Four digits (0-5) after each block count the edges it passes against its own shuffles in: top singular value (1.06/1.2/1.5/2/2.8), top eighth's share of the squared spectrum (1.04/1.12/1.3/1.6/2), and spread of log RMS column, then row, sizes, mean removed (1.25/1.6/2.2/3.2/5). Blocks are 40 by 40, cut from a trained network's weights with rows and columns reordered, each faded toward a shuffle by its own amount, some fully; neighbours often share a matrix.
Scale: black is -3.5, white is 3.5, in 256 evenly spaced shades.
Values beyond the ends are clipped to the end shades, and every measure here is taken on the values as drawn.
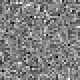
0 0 0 0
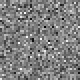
3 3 1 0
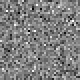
0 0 0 0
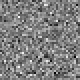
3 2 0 1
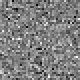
2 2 0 0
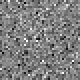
0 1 0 0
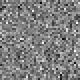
2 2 0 0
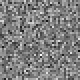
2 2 0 0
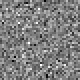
0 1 0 0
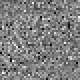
0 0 0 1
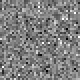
0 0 0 0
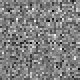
3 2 1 1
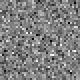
1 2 0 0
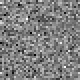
0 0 0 0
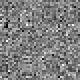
3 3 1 1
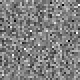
0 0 0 0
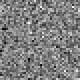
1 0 0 0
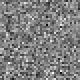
3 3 0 0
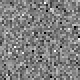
0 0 0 0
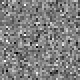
2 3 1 0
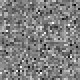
1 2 0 0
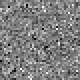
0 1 0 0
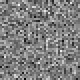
2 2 0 1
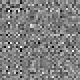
3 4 2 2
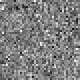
2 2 0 0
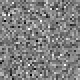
0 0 0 0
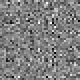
3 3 2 2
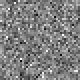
1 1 0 0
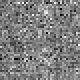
3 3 1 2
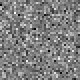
1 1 0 0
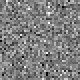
1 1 0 1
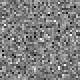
3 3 1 1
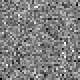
1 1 0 0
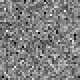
1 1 0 0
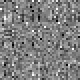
3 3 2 1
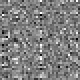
4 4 2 2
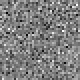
1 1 0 0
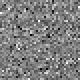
2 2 0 1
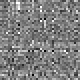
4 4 2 2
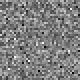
1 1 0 0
